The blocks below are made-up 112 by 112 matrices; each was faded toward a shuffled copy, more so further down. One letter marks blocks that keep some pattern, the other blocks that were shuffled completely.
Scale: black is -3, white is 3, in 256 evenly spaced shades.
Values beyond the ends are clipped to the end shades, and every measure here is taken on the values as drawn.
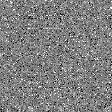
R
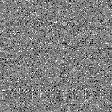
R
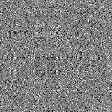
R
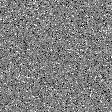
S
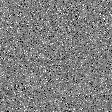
S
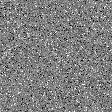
S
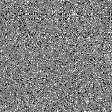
R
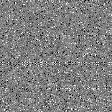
R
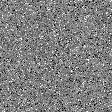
S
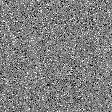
S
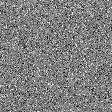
S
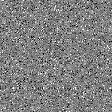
R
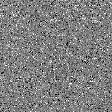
R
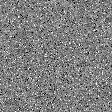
S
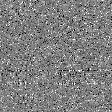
R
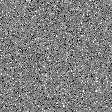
S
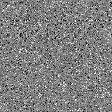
R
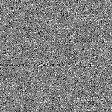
R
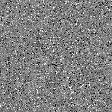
R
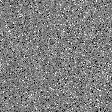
S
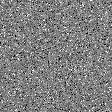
S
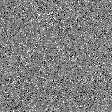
R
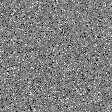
S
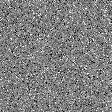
S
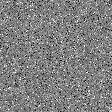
S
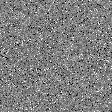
S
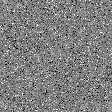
S
